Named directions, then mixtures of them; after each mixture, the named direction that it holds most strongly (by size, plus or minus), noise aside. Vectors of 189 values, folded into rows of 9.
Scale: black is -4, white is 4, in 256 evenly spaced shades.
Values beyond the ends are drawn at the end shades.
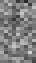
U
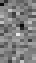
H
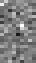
H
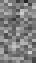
U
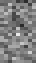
U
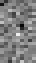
H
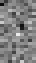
H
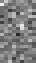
H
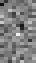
H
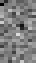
H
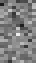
H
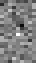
H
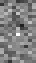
H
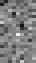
H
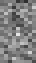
U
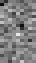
H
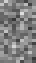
U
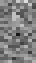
U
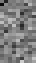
H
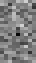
U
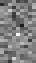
H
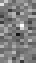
H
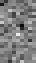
H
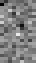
H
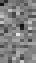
H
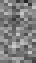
U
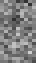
U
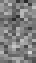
U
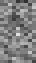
U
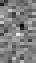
H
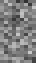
U
